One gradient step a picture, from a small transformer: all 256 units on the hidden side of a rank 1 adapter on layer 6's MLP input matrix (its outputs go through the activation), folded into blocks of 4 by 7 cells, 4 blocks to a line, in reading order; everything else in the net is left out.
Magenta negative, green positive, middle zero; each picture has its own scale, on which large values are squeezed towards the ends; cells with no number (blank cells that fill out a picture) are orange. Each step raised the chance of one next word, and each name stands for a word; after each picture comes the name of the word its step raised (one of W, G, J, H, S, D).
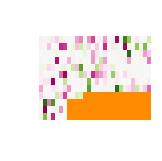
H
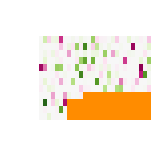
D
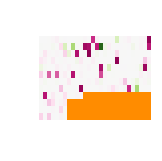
H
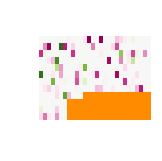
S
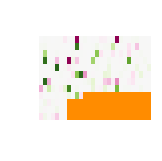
D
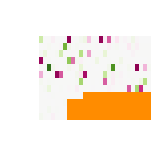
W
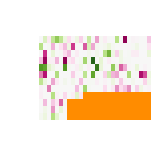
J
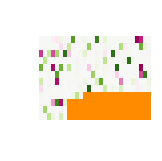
H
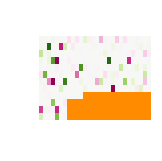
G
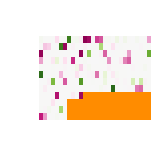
S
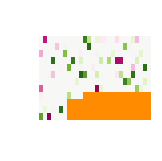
G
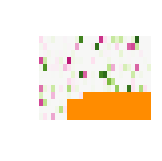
D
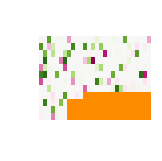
J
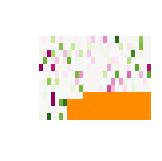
W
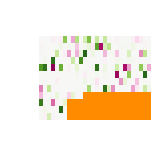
H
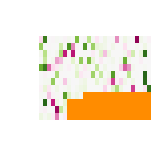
H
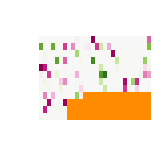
S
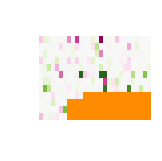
D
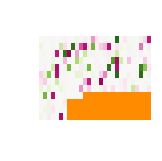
J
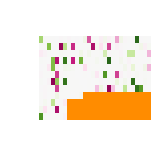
G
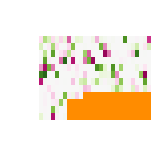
J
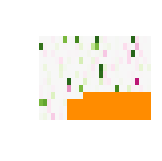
H
